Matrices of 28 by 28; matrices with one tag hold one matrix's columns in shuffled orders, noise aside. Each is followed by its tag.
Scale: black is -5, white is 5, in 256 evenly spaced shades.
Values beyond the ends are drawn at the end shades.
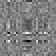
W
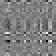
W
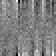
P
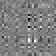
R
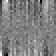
P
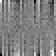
P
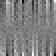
P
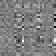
R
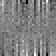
P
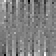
P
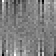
P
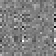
R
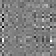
R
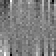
P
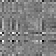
W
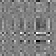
W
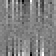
P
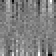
P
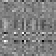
W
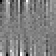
P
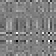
W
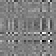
W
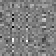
R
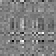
W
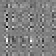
R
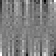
P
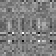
W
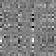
R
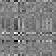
W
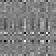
W
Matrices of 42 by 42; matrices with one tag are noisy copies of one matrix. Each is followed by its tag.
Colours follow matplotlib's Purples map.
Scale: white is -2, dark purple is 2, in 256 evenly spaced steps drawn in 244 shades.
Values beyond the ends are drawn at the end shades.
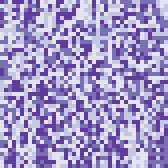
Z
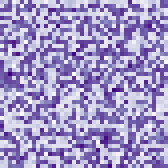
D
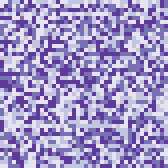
D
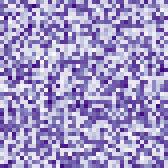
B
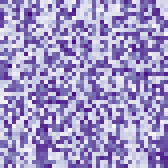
Z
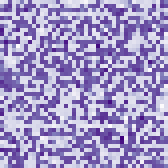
D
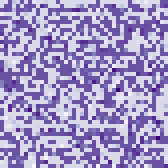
D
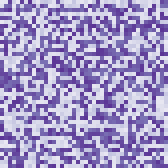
D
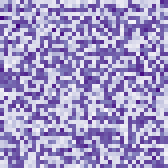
D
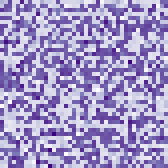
D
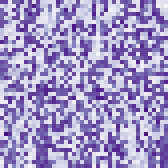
Z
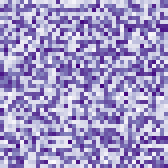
D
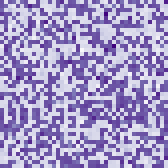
B
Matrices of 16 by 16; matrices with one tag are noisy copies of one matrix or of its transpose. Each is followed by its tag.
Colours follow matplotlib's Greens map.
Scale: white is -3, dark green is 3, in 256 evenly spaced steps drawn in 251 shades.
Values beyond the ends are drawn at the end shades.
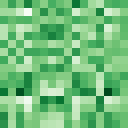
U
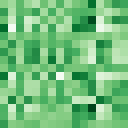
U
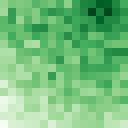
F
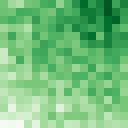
F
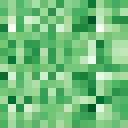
U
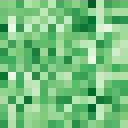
U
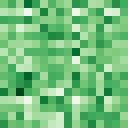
U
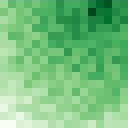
F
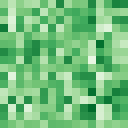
U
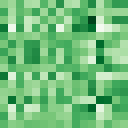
U
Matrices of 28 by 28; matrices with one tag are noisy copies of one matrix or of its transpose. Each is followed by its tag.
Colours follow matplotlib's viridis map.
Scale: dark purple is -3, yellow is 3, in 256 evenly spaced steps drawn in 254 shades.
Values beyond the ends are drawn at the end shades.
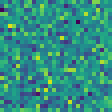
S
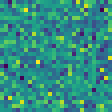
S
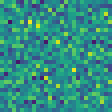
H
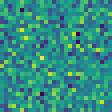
H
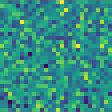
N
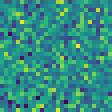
N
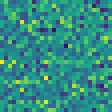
N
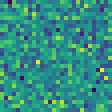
S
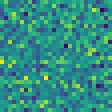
N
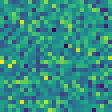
N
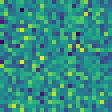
H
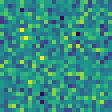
H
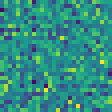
S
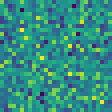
H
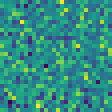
N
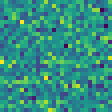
N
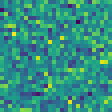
S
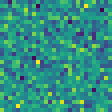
S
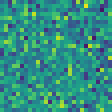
S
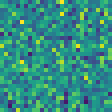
N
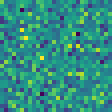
H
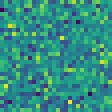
S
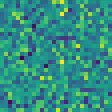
N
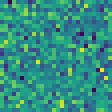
S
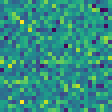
N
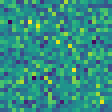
H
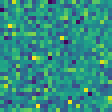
S
